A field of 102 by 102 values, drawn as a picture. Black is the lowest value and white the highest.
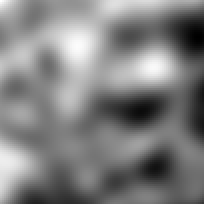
Slope: up to the top left. Histogram: bell-shaped. Ninth with the highest average: top middle. Grain: smooth. Lone odd cells: none.
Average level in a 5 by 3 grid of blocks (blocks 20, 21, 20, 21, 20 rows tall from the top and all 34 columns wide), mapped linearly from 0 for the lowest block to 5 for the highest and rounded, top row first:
4 5 1 / 4 5 3 / 3 2 0 / 3 2 1 / 2 1 1
